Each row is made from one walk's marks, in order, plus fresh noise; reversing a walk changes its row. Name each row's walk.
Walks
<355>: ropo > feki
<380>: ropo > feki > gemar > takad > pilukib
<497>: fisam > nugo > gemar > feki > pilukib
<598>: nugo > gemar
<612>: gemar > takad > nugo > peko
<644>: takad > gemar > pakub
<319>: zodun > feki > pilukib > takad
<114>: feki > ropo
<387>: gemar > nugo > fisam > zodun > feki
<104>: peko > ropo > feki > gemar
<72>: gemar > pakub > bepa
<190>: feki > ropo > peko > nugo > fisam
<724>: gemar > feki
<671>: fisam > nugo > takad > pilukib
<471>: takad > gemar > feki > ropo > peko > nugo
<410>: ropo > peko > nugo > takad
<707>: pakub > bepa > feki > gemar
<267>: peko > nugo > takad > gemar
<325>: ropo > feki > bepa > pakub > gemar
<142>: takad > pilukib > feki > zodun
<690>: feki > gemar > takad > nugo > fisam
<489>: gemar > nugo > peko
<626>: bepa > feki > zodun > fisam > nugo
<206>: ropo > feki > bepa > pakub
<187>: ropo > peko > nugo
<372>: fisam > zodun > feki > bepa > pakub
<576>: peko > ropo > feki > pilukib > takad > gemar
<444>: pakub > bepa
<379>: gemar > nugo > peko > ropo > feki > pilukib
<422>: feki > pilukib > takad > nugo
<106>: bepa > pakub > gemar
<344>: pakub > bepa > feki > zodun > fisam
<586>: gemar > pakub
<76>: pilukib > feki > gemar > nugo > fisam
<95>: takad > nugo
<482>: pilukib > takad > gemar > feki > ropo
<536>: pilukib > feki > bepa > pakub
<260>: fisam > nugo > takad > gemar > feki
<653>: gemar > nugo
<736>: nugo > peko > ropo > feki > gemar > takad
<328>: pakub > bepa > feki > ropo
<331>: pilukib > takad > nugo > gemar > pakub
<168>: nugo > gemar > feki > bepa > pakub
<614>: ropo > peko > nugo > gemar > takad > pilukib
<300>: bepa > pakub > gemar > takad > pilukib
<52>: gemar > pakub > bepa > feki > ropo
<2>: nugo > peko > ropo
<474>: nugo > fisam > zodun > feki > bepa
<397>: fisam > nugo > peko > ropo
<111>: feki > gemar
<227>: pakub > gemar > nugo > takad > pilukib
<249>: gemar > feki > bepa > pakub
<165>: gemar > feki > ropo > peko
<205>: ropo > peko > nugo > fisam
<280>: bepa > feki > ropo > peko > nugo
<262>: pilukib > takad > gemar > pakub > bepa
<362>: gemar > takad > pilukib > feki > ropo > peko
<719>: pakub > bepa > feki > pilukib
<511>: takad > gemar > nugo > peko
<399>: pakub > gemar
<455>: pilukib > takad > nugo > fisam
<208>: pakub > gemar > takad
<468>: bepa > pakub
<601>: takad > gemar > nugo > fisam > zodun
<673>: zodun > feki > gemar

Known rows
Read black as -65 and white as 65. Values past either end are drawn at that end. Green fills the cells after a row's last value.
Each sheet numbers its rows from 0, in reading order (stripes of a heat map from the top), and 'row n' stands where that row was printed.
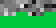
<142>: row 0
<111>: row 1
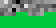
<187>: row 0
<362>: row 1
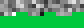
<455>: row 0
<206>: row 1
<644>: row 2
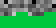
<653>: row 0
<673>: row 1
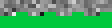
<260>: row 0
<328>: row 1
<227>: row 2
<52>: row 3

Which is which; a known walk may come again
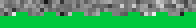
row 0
<260>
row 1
<736>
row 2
<387>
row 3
<362>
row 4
<626>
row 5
<331>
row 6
<325>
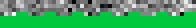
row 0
<455>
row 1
<372>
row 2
<187>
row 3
<111>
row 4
<719>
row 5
<511>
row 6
<444>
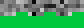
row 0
<482>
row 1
<724>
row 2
<653>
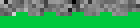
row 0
<598>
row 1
<380>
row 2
<190>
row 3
<168>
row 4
<471>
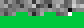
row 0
<379>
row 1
<489>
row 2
<671>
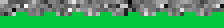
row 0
<397>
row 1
<576>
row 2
<586>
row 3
<422>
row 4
<114>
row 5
<142>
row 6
<52>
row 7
<319>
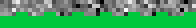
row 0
<208>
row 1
<536>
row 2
<165>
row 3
<355>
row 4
<106>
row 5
<206>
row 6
<2>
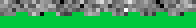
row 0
<614>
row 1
<328>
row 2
<673>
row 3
<644>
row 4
<72>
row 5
<104>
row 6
<344>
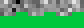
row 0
<410>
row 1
<227>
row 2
<300>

